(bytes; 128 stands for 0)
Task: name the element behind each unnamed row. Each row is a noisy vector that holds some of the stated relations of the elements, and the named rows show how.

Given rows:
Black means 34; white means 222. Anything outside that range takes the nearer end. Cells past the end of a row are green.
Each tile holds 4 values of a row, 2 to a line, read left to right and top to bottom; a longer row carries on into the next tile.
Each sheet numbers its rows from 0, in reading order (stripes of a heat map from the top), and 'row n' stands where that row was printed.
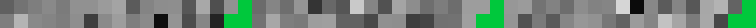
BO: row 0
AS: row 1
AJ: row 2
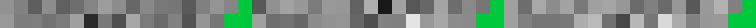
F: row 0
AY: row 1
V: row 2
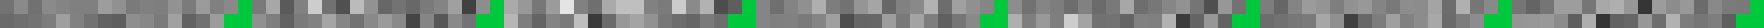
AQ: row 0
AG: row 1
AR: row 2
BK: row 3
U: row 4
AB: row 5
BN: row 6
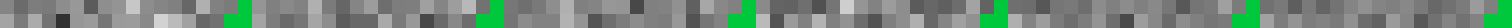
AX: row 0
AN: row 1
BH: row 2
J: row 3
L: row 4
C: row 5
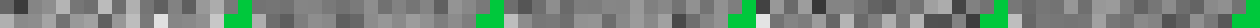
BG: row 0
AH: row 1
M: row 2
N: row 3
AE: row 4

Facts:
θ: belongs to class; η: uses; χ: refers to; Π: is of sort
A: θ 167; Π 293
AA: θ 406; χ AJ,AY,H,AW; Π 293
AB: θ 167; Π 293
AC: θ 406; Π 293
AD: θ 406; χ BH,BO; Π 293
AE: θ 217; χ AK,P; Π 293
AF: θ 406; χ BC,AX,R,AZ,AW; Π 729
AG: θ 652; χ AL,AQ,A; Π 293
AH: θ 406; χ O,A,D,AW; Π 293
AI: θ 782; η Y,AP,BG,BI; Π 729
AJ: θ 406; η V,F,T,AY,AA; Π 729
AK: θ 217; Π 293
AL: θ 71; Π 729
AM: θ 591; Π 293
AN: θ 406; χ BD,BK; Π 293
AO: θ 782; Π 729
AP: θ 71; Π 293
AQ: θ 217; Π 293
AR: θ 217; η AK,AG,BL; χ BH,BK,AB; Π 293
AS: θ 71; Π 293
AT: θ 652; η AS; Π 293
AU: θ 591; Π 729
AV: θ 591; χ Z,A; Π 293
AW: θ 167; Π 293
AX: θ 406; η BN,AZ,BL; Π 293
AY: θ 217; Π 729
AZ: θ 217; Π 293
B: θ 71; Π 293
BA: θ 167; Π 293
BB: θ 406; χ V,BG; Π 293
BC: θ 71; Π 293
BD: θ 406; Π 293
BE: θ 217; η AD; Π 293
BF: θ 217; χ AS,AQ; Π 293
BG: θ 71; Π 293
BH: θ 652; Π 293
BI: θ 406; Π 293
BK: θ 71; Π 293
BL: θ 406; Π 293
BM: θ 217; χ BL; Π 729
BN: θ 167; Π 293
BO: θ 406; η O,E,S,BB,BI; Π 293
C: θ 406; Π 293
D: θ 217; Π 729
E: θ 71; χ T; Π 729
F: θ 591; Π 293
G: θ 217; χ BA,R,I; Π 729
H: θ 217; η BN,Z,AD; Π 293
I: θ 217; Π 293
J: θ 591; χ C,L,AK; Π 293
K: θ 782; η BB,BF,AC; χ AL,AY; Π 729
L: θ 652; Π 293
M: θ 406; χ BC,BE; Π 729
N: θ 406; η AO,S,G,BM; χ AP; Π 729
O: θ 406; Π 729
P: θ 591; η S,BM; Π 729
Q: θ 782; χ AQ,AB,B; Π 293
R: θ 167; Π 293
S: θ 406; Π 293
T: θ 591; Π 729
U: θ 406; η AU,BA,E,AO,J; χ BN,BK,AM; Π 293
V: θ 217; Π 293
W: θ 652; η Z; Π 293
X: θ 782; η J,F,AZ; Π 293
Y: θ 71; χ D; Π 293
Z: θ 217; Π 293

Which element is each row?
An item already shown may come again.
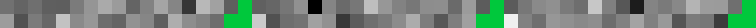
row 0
T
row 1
G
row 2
BM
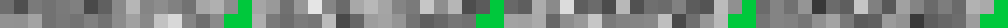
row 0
AZ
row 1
AR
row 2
BA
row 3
AS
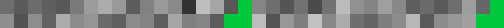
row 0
T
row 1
J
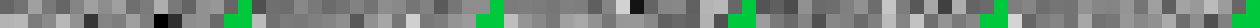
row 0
E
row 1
AP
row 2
AA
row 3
AI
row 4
BL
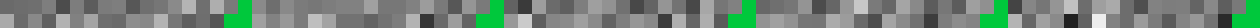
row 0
AO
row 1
U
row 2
BB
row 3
AT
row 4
P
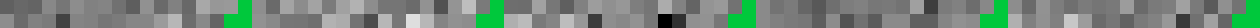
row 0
O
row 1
V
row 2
E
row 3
AU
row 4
U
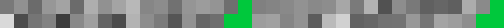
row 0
AK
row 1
H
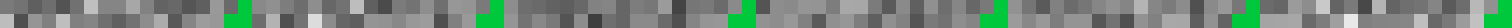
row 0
J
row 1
BF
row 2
AU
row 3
S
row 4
X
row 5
BA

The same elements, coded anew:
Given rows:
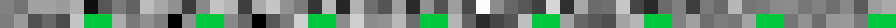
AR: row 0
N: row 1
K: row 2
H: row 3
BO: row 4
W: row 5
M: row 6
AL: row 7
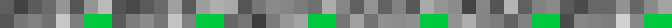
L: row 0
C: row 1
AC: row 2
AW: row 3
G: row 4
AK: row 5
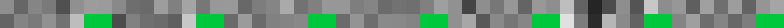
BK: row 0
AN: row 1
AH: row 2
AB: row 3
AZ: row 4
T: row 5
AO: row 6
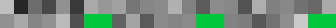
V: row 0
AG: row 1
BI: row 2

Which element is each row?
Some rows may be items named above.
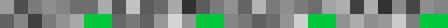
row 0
AC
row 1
Z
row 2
BI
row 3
BG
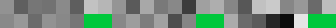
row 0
AY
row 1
S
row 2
U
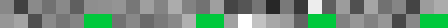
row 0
AZ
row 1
Y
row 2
BE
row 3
S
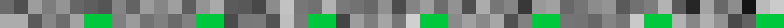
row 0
AX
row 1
AO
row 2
AE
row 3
BN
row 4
S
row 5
AP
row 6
P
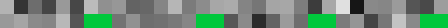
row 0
V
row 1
AA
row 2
BF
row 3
BB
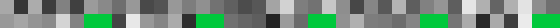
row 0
BG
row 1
AD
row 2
J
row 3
G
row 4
BL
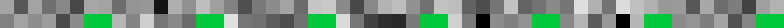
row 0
S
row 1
AS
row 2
AJ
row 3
X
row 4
E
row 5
BM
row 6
S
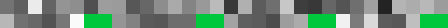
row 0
AI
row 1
F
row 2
W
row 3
AT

